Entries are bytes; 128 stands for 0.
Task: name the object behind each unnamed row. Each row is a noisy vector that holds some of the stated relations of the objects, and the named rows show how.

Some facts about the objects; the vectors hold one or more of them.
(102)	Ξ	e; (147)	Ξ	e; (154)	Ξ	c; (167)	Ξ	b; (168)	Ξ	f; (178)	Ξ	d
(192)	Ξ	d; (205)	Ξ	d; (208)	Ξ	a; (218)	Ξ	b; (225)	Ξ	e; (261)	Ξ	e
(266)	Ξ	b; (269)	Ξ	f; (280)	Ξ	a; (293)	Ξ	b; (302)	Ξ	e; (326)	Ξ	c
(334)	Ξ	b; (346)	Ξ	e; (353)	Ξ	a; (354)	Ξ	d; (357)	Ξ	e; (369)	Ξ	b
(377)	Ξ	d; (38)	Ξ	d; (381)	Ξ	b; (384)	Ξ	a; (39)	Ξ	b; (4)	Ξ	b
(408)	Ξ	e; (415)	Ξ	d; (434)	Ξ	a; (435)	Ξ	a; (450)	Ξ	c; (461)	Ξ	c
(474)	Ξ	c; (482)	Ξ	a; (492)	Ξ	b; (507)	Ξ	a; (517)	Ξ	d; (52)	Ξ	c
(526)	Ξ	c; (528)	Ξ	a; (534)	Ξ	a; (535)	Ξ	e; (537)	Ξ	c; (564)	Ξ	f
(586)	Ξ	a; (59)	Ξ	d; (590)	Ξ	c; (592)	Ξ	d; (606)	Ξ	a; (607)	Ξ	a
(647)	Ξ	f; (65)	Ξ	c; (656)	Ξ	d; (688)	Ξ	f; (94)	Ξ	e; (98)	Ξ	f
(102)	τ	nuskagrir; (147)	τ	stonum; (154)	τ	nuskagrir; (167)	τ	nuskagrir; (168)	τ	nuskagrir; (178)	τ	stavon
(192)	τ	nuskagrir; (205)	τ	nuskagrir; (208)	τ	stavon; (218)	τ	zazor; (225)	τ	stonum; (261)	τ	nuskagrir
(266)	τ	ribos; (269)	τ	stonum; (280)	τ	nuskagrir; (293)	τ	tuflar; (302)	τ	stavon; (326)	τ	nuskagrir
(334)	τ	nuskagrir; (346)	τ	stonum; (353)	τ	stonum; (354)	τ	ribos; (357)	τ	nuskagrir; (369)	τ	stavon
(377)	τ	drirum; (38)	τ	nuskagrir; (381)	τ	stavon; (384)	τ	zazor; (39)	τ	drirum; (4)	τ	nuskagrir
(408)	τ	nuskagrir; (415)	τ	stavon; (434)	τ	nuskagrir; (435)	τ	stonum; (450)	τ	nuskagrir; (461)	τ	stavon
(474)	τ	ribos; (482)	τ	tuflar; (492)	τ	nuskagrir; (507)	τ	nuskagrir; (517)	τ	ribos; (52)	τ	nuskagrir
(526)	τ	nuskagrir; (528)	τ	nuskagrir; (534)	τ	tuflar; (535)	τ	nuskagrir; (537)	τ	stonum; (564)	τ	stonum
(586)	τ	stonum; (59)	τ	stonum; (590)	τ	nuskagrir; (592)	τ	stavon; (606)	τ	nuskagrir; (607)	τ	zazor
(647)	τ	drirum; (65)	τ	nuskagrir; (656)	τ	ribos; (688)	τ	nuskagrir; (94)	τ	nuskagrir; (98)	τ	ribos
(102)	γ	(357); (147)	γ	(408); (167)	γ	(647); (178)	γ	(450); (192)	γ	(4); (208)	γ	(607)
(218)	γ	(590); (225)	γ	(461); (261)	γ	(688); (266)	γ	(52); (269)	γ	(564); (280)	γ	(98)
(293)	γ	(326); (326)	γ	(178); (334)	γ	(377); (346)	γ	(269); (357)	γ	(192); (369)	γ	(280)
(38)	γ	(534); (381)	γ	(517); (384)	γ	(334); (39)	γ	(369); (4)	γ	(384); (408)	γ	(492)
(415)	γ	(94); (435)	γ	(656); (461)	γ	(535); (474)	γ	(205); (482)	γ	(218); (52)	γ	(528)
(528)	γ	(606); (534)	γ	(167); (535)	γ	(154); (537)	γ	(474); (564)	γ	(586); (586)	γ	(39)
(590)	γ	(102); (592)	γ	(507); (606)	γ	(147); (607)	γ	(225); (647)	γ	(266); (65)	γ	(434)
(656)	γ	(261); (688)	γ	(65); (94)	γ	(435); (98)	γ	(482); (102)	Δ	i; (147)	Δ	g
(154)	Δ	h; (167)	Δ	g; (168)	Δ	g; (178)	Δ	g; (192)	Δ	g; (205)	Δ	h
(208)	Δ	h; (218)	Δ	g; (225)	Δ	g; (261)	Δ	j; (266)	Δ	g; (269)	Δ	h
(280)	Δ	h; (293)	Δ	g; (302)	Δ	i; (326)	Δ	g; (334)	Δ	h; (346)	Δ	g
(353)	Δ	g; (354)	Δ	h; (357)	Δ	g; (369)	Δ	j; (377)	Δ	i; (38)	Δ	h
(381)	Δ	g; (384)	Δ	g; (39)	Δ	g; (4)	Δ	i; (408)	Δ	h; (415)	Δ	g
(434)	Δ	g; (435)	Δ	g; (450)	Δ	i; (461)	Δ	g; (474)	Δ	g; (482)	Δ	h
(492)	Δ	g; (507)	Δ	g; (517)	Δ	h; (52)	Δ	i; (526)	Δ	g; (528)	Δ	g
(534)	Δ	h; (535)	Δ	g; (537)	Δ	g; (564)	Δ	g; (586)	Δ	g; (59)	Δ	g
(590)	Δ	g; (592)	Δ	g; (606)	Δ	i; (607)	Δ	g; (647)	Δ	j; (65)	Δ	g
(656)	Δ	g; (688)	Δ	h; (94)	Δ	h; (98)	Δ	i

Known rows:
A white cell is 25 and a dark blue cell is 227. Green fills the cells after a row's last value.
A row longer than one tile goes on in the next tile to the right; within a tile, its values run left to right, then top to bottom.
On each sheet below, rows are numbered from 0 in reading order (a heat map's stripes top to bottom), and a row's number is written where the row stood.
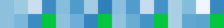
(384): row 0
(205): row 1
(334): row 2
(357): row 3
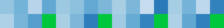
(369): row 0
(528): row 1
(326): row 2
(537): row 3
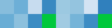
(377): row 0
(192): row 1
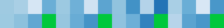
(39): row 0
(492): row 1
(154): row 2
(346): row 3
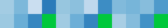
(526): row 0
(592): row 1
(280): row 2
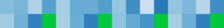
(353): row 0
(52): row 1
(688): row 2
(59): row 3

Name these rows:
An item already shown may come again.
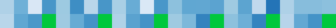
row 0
(346)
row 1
(408)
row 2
(225)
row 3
(534)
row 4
(450)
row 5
(266)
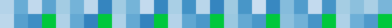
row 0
(147)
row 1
(537)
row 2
(537)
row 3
(269)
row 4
(94)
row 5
(334)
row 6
(167)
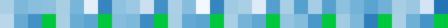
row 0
(266)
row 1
(102)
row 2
(384)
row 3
(357)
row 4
(218)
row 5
(647)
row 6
(606)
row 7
(590)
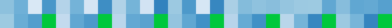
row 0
(4)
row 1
(564)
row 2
(98)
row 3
(261)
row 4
(266)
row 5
(586)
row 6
(534)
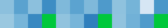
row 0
(38)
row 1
(208)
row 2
(4)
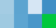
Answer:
(302)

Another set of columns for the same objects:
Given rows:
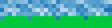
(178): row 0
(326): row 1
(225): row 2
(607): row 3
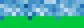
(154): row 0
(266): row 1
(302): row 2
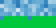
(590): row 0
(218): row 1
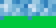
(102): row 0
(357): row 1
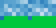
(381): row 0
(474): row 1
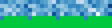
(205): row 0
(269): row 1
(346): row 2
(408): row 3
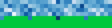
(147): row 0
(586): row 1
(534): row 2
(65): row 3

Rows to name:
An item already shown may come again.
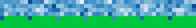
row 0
(369)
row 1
(38)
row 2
(564)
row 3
(564)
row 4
(450)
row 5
(334)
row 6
(647)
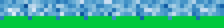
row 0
(52)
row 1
(334)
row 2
(269)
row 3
(39)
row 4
(98)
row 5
(261)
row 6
(98)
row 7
(261)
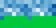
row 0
(528)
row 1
(606)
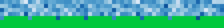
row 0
(564)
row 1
(192)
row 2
(208)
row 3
(369)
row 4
(564)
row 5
(94)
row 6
(377)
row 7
(167)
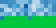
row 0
(688)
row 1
(4)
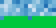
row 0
(102)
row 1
(384)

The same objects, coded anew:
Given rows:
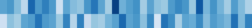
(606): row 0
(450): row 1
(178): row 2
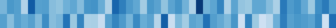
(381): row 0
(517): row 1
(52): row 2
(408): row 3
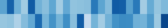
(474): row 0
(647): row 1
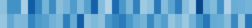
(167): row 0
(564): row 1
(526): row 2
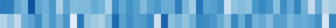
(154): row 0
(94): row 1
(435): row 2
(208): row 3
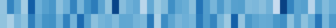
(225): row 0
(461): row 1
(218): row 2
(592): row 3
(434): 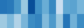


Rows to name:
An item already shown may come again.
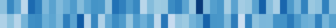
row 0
(266)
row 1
(534)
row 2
(450)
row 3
(564)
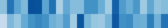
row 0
(647)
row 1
(192)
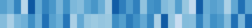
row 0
(302)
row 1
(261)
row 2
(147)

